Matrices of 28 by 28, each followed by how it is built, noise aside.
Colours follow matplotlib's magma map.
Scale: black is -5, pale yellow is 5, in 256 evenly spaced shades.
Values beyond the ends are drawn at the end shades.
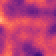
smooth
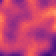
smooth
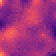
smooth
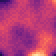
smooth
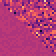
upper triangular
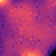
smooth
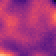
smooth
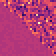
upper triangular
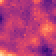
smooth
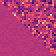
upper triangular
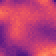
smooth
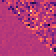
upper triangular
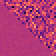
upper triangular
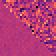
upper triangular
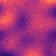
smooth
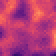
smooth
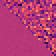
upper triangular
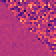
upper triangular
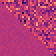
upper triangular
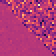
upper triangular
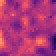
smooth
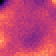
smooth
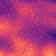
smooth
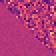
upper triangular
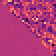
upper triangular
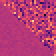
upper triangular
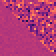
upper triangular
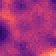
smooth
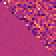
upper triangular
